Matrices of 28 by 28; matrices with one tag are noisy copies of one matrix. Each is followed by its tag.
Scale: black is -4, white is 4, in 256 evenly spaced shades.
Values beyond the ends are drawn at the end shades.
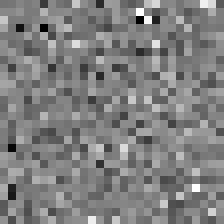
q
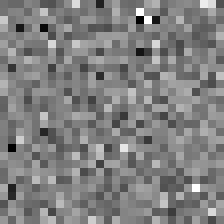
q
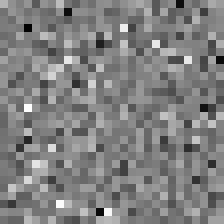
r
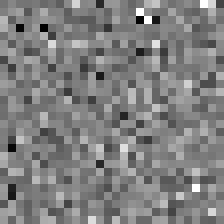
q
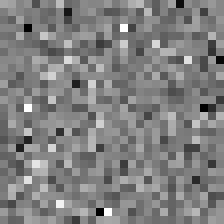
r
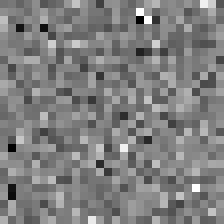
q
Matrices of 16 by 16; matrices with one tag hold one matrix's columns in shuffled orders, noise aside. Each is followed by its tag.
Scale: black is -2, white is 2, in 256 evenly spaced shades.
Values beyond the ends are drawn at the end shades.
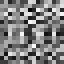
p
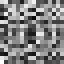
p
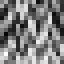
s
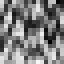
s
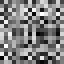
p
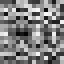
p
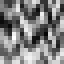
s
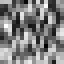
s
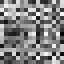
p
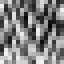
s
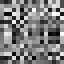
p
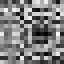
p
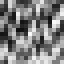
s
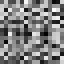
p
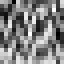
s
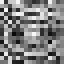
p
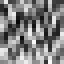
s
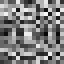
p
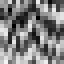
s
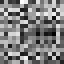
p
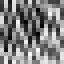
s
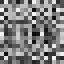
p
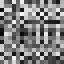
p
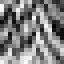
s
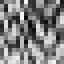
s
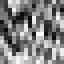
s
